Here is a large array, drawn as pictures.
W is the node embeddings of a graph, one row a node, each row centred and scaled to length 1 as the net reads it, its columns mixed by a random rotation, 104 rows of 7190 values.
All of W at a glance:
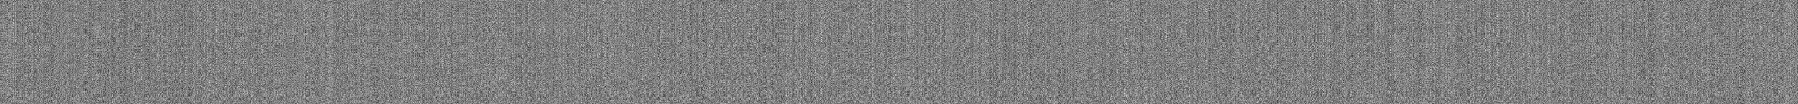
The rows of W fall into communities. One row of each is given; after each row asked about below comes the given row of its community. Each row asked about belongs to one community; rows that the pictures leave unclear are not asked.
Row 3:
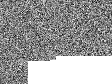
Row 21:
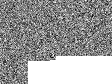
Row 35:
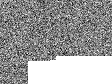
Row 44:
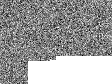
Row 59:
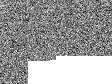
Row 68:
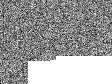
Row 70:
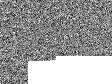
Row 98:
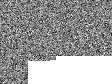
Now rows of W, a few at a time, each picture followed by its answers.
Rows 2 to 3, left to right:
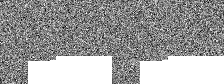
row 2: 3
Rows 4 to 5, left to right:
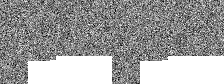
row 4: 98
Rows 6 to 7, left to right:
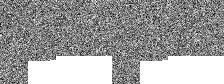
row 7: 70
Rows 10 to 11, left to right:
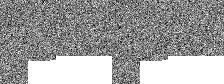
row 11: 68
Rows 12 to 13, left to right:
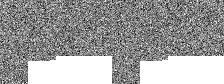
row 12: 35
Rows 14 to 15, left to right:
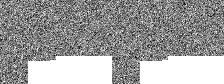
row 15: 3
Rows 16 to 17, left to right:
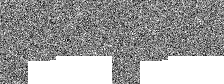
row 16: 35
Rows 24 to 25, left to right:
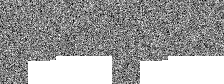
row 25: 98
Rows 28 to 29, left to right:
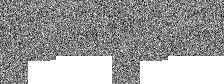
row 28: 68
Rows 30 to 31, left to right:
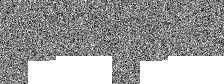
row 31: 68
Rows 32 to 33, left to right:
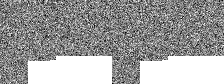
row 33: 98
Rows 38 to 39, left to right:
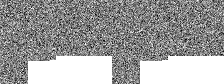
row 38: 44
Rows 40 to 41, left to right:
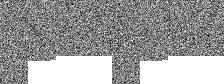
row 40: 3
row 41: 21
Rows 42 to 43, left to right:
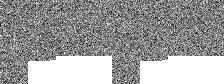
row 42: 70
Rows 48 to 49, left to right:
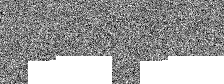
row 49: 35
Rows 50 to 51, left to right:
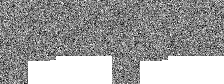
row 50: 35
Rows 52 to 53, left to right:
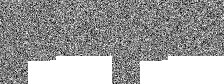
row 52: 35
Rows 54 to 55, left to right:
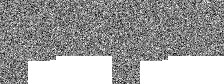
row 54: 44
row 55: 70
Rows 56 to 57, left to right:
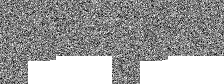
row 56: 21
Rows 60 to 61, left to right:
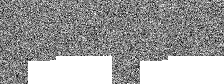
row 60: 68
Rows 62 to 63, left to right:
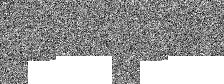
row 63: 59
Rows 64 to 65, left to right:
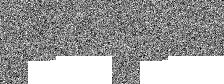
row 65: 3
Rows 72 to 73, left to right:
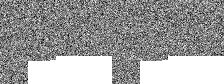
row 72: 70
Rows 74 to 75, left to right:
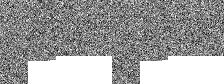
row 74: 35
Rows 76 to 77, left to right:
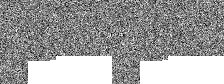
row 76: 98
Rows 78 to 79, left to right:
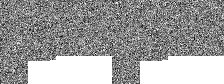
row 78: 35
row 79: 3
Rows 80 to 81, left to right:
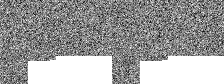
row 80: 70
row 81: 21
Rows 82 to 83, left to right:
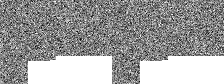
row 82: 21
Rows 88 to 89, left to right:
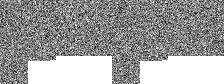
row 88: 21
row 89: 21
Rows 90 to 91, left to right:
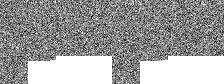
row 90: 21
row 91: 59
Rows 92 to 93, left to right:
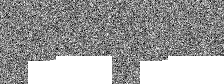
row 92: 44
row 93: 21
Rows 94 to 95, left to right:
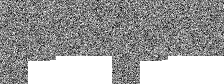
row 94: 59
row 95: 44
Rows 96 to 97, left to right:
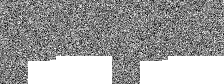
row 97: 98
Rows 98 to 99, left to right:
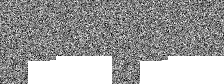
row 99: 98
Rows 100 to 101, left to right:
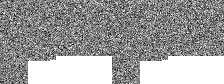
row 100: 44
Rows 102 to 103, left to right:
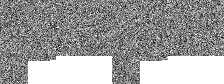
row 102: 44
